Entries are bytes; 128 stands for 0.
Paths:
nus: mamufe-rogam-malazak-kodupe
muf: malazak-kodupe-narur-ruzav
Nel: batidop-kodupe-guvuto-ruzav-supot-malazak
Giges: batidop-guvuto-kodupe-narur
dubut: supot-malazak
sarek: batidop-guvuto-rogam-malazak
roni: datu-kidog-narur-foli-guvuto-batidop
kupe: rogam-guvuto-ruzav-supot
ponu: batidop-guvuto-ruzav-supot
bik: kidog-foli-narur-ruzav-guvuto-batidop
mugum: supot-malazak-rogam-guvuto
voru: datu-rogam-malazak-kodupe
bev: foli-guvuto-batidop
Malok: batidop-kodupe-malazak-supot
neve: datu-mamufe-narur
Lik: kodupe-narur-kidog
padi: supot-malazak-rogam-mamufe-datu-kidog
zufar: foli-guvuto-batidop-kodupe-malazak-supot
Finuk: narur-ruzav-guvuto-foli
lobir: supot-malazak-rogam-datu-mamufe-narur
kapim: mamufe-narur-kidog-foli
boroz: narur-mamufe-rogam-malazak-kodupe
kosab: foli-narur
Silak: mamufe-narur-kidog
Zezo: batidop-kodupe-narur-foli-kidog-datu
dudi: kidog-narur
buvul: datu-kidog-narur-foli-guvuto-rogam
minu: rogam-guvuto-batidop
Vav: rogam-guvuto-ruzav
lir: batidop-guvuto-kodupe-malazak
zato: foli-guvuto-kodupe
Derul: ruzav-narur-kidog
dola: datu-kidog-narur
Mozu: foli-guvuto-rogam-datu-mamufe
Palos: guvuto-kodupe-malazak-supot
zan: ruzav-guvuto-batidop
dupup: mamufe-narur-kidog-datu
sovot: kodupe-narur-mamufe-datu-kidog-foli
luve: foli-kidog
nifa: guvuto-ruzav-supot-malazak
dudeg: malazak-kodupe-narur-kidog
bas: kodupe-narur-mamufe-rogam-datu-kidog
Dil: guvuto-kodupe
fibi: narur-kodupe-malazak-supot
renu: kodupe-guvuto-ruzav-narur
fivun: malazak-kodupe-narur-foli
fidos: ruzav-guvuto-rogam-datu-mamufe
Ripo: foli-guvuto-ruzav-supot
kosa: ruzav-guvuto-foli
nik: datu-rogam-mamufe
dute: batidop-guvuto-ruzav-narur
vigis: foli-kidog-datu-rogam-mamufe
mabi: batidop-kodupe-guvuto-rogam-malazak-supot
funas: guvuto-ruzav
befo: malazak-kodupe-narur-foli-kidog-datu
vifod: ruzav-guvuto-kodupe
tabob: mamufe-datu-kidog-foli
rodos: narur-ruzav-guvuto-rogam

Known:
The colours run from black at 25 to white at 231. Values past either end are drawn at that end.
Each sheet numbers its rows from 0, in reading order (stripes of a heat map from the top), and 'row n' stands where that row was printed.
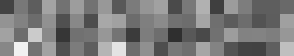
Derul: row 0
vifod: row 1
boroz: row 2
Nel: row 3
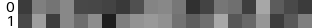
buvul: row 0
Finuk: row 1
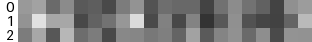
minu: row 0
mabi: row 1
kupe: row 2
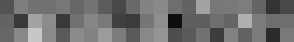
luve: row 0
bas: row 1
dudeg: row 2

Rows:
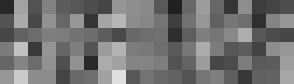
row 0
roni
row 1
dute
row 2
kapim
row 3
zan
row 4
renu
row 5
lir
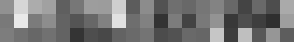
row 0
Malok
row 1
zufar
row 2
Mozu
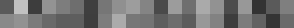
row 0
Ripo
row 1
zato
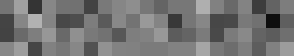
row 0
kosa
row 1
befo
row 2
dudi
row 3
funas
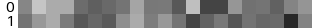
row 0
mugum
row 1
fivun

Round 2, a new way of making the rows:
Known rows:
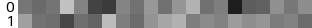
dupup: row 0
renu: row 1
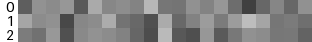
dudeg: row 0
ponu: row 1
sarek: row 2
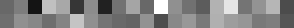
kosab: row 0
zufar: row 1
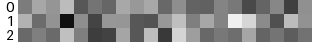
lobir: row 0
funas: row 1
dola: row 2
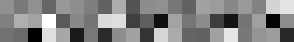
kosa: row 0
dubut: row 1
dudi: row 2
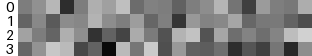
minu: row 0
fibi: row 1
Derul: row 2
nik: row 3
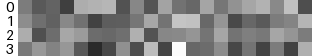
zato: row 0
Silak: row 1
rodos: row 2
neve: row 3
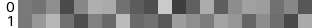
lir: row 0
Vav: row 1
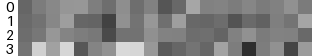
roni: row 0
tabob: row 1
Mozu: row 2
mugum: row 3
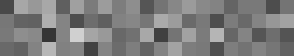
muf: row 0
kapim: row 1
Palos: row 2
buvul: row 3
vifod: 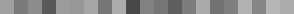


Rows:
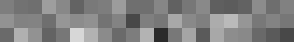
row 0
boroz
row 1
Ripo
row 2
Malok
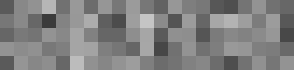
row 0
befo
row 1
Giges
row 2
Zezo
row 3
Nel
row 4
fivun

